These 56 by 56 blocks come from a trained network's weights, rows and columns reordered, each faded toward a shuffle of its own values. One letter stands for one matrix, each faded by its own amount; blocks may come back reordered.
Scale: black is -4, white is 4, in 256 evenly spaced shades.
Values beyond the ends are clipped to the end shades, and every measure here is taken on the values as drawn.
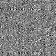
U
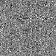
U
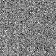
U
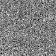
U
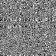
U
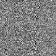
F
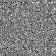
U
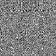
F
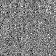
U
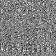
U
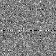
F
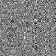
F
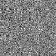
F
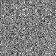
U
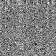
U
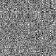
F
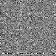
F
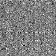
U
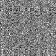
U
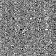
U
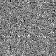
U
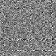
F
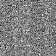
U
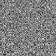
F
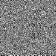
F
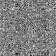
U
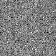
U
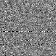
F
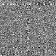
F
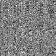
U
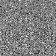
U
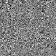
F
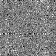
U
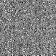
U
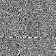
F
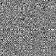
F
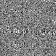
U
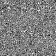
U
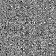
U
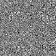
F
